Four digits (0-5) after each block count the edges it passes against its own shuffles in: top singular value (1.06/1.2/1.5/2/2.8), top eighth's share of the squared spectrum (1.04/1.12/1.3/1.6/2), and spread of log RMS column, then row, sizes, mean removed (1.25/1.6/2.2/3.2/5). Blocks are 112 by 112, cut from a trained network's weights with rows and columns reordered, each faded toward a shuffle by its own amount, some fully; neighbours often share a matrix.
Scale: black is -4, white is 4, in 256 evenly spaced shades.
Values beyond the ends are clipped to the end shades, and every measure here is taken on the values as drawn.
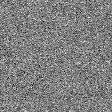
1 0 0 0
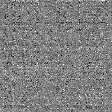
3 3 2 1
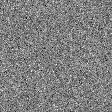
0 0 0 0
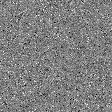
0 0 0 0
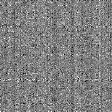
3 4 2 3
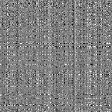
4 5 3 4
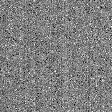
2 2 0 1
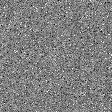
0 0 0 0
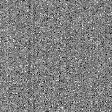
2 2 1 1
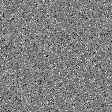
0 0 0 0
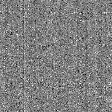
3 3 1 2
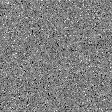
0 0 0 0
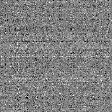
3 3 3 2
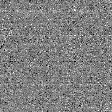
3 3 2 1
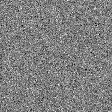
1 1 0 0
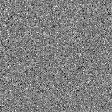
2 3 1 1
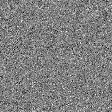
2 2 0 1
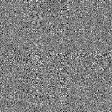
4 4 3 3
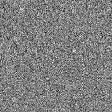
3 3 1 2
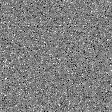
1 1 0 0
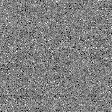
1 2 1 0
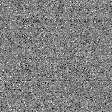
2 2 1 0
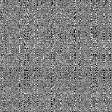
3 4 4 2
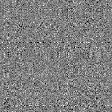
3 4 2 2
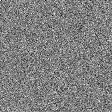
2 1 0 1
